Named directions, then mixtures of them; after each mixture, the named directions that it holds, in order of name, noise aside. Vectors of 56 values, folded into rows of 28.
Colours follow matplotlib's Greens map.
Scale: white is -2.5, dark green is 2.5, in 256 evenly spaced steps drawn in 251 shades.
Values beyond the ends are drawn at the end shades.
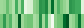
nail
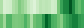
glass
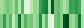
nail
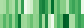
nail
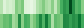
glass, nail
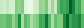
glass, nail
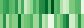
glass, nail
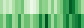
glass, nail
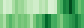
glass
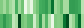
nail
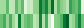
nail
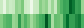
glass, nail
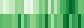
glass, nail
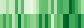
glass, nail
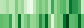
glass, nail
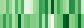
nail
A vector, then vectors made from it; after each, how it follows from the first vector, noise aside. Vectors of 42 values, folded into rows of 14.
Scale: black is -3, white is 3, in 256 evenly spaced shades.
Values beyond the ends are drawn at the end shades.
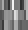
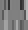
partly zeroed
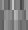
shrunk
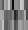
negated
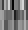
negated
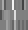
partly zeroed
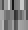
negated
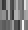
wrapped around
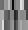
negated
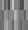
shrunk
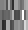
wrapped around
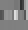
partly zeroed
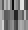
negated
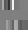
partly zeroed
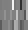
partly zeroed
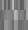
shrunk
